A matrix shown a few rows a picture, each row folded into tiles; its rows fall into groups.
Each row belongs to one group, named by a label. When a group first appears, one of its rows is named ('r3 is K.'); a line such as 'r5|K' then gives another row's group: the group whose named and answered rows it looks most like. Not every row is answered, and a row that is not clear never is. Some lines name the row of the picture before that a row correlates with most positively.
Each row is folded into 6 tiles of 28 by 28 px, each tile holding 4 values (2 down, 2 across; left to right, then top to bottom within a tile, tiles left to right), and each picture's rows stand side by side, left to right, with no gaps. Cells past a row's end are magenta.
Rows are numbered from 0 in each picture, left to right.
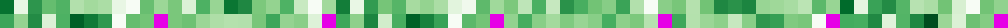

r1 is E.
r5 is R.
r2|R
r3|E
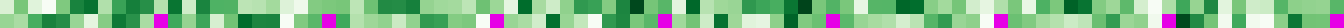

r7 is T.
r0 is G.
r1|R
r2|E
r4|G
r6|E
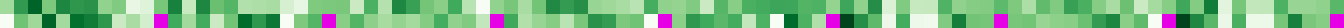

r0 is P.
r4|G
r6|E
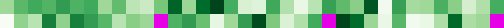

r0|P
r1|R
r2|T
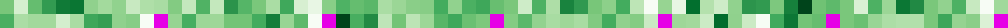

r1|E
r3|E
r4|G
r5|E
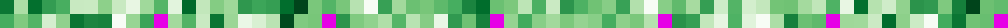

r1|G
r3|E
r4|T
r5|G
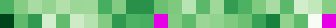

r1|E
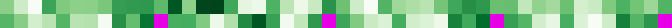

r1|R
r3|T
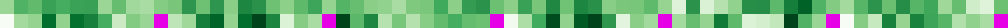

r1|P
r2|T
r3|P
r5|P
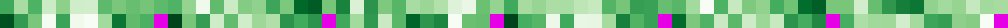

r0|T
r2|R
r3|T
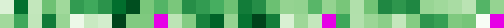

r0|G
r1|P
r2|E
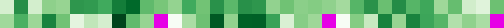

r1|P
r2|P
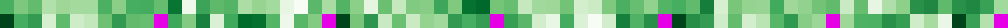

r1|R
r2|T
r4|T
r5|G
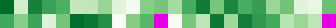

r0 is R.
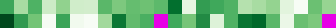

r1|R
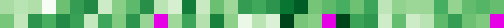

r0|G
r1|G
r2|T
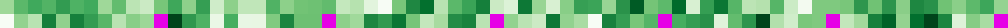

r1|T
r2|G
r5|P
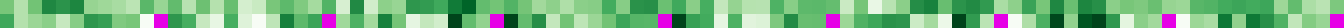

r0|E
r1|T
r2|G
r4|T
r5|G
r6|P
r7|P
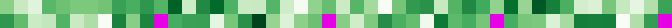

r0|T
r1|R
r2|G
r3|R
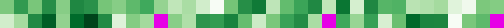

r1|G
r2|R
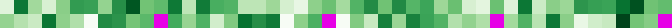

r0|G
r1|R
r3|G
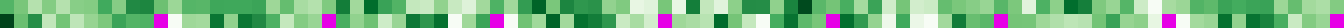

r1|P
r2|R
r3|P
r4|G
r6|E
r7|P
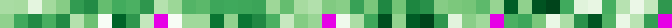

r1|P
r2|P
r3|R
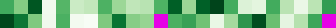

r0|T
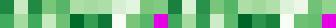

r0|R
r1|R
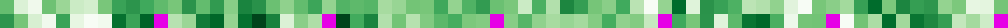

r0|T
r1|P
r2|T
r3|E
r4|R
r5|P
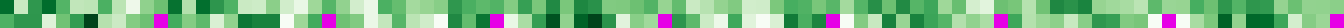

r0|R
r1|R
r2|T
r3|P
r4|T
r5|P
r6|E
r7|P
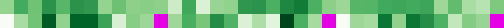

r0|P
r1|G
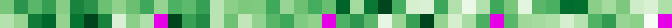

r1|T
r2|R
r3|E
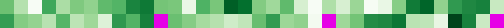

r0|T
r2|G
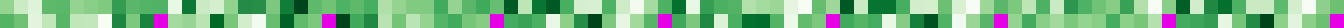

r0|T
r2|T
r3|R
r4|R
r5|R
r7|R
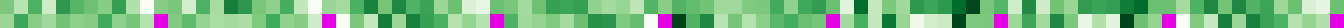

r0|E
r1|E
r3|E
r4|T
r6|G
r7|P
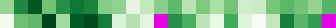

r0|P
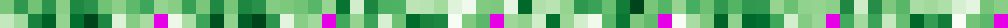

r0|P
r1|P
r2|R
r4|P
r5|R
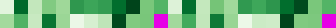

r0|G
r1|G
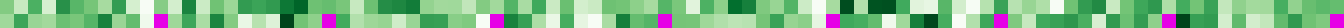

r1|G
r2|E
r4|E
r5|R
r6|G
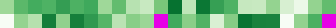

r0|P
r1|R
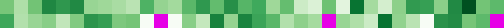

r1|P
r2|G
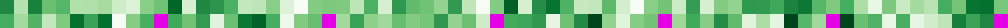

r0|R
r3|R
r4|G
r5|T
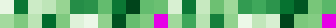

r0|G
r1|G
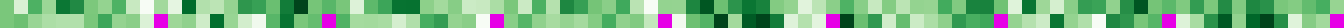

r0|E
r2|E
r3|E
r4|P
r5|T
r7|P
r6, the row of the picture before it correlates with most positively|0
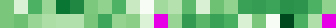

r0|E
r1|G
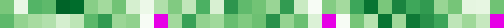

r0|E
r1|E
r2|P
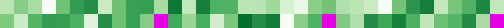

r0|G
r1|R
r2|G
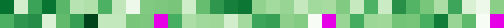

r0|R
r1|E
